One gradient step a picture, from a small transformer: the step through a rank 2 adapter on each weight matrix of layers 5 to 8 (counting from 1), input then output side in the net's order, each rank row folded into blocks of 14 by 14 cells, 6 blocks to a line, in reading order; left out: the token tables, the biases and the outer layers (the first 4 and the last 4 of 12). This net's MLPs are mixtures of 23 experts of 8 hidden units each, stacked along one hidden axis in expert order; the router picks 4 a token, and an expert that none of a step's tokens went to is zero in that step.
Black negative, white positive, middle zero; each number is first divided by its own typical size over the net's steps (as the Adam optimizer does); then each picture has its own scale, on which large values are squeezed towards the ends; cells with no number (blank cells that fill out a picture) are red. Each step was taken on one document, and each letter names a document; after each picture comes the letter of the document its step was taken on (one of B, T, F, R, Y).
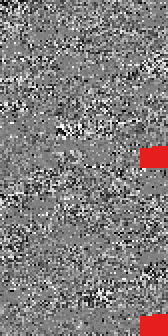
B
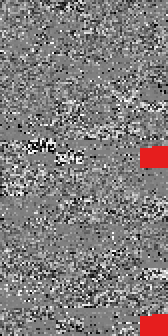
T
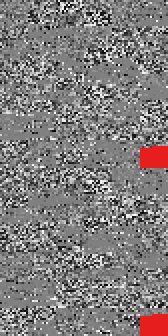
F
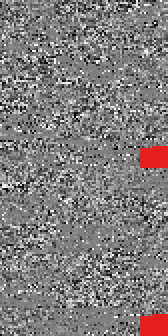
T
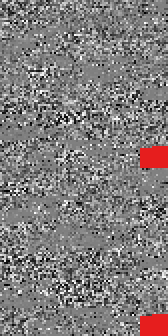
T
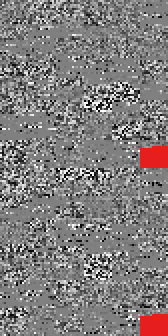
F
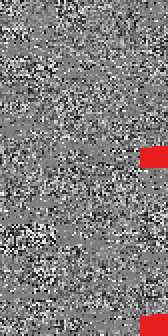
B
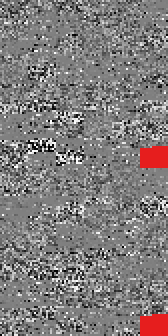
T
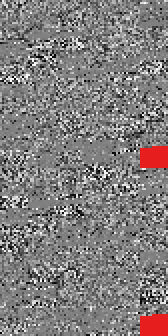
B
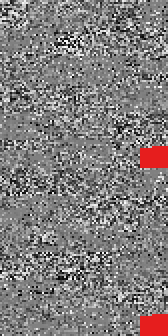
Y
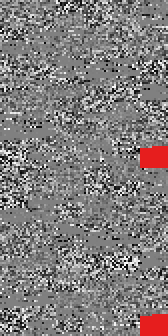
F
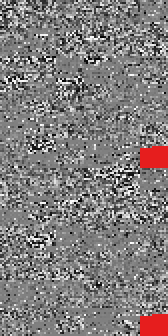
Y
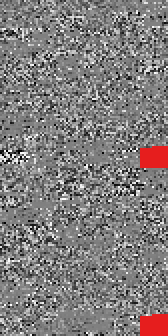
B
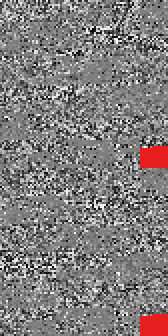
Y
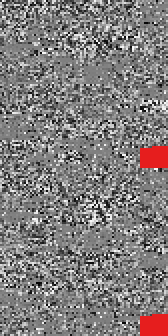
Y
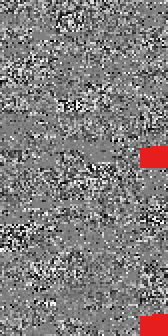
B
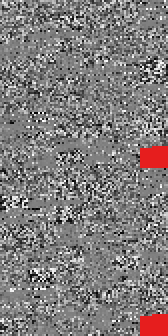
B
